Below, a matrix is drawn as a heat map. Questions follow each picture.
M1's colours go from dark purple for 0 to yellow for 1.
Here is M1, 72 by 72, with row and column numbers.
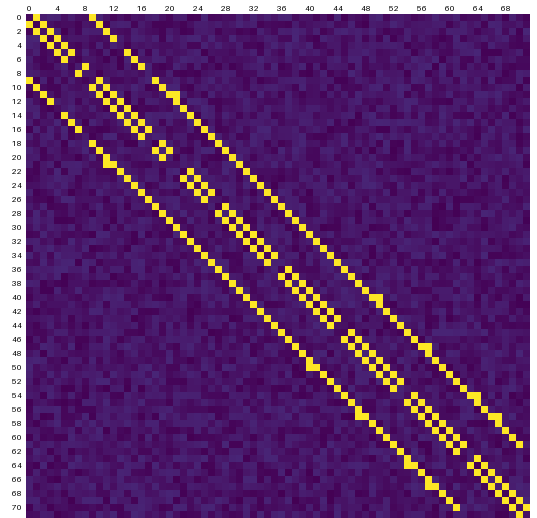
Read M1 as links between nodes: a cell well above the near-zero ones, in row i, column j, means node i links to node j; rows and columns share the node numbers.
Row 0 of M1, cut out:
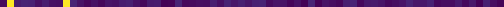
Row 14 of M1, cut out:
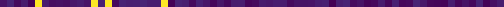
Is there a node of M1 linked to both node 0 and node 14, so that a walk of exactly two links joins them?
no
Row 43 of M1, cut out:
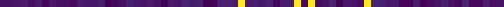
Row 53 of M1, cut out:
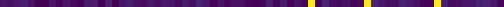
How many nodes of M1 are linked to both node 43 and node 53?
2
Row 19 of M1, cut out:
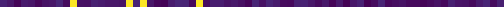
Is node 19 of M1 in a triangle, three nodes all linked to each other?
no
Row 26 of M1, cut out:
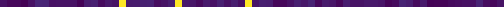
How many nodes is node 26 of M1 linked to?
3
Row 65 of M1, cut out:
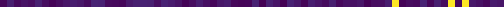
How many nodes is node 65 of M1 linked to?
3
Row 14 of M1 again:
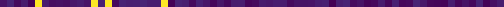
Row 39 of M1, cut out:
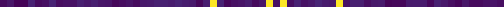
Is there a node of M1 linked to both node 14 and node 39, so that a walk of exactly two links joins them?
no
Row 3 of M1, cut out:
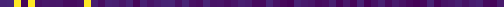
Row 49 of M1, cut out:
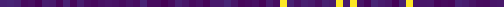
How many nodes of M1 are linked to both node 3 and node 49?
0
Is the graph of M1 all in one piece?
yes
